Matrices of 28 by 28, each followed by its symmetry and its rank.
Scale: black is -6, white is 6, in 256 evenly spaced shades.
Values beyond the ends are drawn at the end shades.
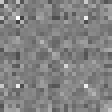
symmetric, rank five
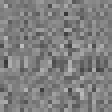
neither, rank five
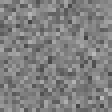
neither, full rank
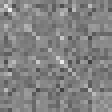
symmetric, rank five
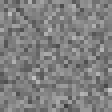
neither, full rank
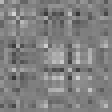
symmetric, rank three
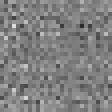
neither, rank five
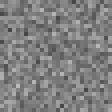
neither, full rank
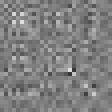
symmetric, rank three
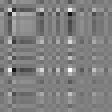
symmetric, rank one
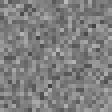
neither, full rank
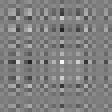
symmetric, rank one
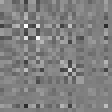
symmetric, rank three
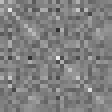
symmetric, rank five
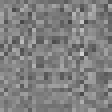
neither, rank five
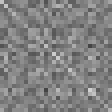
symmetric, rank five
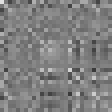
symmetric, rank three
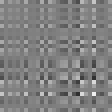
symmetric, rank one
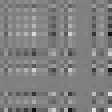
symmetric, rank one
